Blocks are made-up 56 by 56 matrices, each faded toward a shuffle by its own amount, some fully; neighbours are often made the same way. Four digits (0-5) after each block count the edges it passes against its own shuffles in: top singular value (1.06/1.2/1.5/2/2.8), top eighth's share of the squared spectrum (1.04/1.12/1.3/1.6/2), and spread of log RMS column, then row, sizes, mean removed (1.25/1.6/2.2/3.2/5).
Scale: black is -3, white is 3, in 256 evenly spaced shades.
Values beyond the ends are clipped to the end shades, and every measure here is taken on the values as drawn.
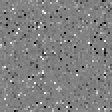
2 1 0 0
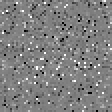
1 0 0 0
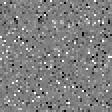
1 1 0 0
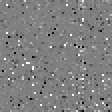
2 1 0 0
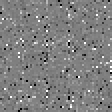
3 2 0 0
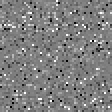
2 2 0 1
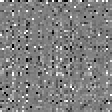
4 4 2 2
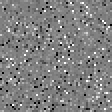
0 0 0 0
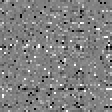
3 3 0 1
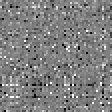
4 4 2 2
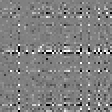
4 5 3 3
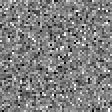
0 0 0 0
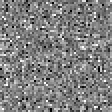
2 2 1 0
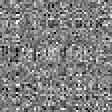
4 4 2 2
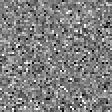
3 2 0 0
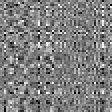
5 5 3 3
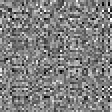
4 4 2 2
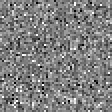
3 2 0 1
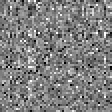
4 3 1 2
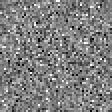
3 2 1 0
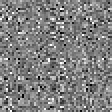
4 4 2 2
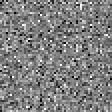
3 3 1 1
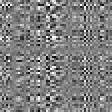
5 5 4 4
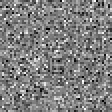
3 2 0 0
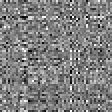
4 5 3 3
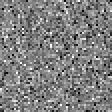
2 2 0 0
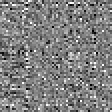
4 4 2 2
